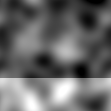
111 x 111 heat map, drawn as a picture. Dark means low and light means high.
The top right is the ninth with the lowest average. On average the colour sits 40% of the way up the scale. The bottom part is higher, past a seam about 70% of the way down. There are no lone odd cells.
